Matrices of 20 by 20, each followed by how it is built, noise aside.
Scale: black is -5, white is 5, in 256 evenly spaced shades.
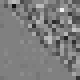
upper triangular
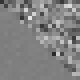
upper triangular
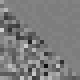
lower triangular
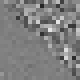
upper triangular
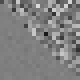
upper triangular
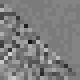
lower triangular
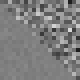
upper triangular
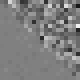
upper triangular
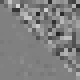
upper triangular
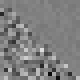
lower triangular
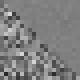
lower triangular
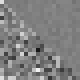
lower triangular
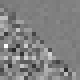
lower triangular
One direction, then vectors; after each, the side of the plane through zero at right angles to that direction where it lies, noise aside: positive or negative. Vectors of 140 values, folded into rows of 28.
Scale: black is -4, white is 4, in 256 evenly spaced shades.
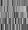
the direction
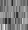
positive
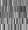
negative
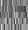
negative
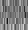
negative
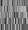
positive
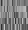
positive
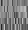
positive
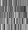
negative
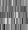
negative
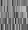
positive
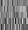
positive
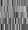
positive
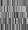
positive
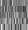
negative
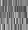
negative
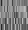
positive
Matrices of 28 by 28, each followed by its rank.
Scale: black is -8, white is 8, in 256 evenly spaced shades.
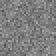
full rank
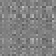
three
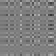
one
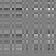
one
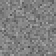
full rank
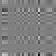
one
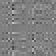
three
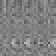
three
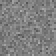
full rank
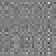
three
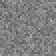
full rank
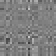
three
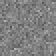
full rank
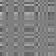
one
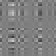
one
